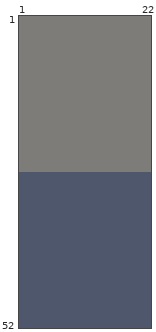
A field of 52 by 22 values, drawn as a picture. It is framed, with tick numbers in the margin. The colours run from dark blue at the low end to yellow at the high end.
It is made of 2 by 1 panels. Panel 1,1: middling, flat. Panel 2,1: low, flat.
